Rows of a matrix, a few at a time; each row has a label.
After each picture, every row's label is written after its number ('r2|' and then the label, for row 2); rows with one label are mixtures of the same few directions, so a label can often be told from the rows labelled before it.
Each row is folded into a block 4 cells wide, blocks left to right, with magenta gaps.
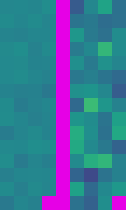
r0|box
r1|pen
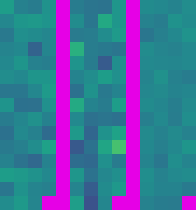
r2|pen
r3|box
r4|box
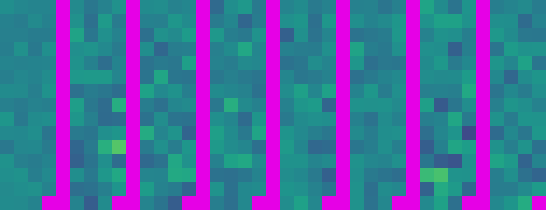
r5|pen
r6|box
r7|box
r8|pen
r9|box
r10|box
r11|pen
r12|box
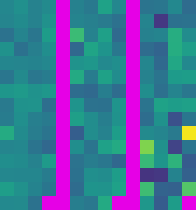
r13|box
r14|box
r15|pen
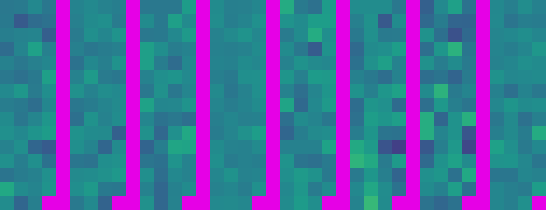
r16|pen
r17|box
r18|box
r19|pen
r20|pen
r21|box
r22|pen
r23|pen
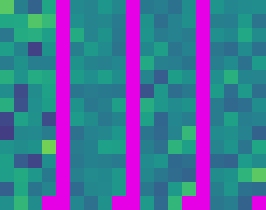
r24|pen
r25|box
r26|box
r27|box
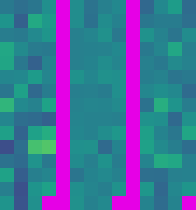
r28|box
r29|pen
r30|pen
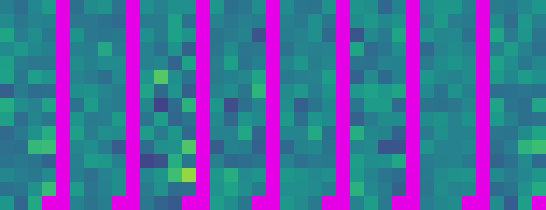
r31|box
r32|pen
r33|box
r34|pen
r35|pen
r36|box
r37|box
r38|box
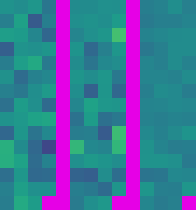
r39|box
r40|pen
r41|pen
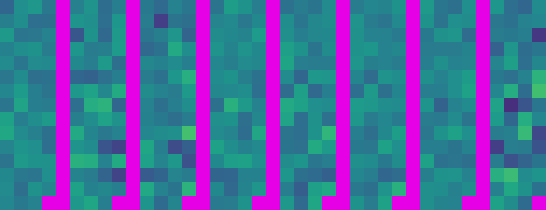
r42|pen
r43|box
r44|pen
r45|pen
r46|box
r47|box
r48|pen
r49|pen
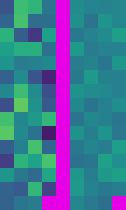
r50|pen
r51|box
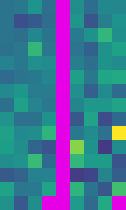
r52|pen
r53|pen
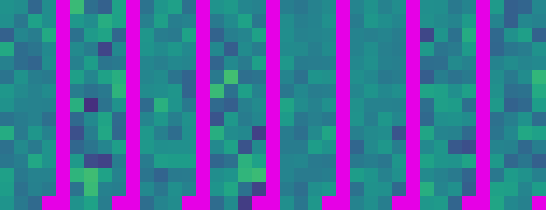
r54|box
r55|pen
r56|pen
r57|box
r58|box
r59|pen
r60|box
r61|pen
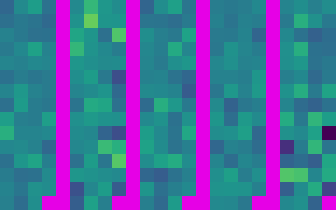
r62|pen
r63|pen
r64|pen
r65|pen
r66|pen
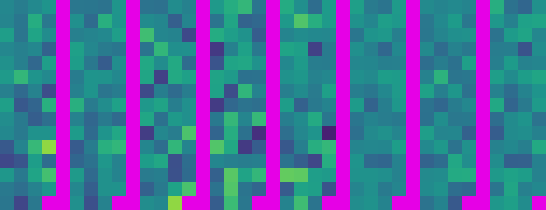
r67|box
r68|box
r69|box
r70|box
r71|pen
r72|pen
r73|box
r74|pen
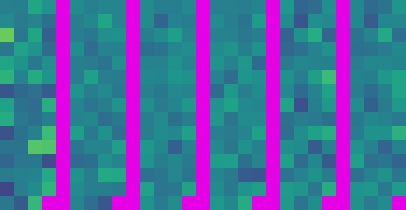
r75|box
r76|box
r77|pen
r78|box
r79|pen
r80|pen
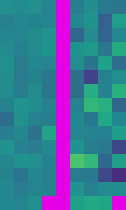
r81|pen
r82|box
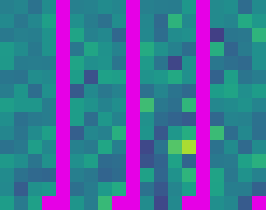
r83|box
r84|box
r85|box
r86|box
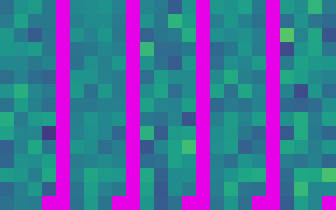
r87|pen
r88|box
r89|box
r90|box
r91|box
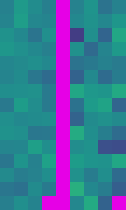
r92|pen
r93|box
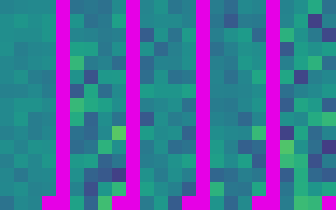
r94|pen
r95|box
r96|box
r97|pen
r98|box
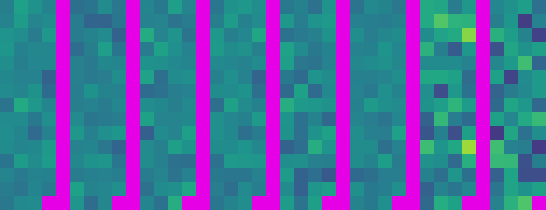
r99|pen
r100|pen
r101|box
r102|pen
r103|box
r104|pen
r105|pen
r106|box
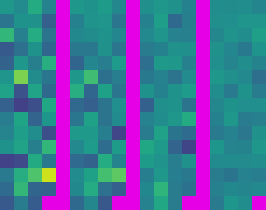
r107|box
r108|box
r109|box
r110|pen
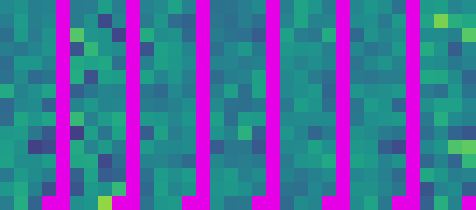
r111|box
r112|box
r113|box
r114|pen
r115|pen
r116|box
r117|pen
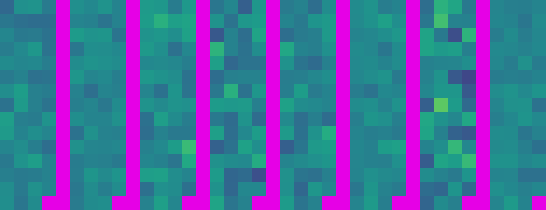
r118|pen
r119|box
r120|pen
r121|box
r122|box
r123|pen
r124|pen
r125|box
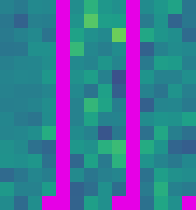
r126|pen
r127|pen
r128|box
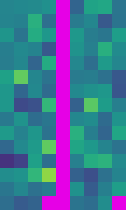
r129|box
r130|pen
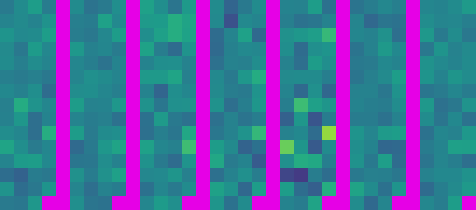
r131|pen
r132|box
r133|pen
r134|pen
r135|pen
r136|pen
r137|box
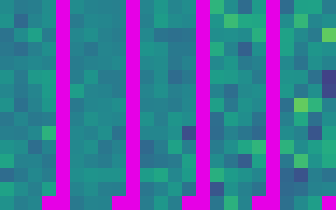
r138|pen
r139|box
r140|pen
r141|pen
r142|pen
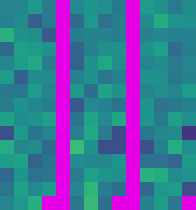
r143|box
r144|box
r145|pen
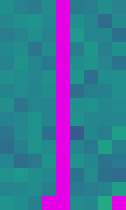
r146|pen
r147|box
